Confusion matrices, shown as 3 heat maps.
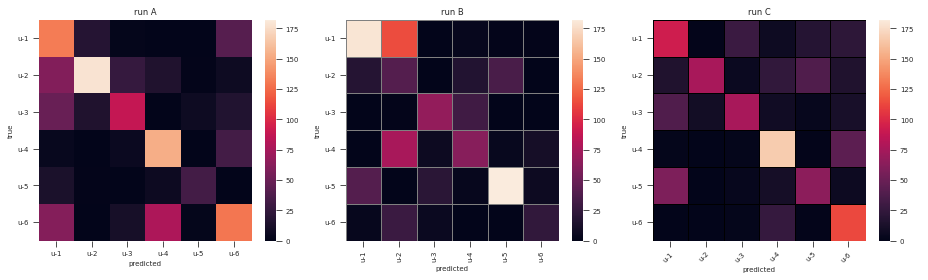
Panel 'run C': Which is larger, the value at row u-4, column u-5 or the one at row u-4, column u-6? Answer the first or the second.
the second
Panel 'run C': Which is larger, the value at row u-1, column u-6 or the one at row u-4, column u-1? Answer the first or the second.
the first
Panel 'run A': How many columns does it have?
6
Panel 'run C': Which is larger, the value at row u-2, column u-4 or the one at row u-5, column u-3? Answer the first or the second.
the first
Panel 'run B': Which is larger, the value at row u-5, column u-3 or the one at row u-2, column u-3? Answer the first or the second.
the first
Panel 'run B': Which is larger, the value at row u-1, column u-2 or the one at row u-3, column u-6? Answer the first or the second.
the first
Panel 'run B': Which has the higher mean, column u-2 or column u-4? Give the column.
u-2
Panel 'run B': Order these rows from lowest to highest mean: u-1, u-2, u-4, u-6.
u-6, u-2, u-4, u-1
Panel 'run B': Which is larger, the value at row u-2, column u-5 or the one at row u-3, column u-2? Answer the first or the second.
the first
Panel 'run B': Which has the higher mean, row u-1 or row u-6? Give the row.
u-1
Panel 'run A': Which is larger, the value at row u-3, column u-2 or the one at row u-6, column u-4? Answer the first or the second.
the second
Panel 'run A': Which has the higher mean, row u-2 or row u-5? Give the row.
u-2
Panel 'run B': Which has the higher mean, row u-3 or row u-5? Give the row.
u-5
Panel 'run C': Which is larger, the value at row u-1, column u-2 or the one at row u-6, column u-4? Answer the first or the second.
the second
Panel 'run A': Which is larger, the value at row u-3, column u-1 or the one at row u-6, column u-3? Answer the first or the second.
the first
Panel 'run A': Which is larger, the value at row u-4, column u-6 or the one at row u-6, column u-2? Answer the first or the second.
the first
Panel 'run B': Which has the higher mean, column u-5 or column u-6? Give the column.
u-5
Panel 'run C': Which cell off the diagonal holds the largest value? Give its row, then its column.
u-5, u-1
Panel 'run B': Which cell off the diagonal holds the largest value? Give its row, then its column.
u-1, u-2
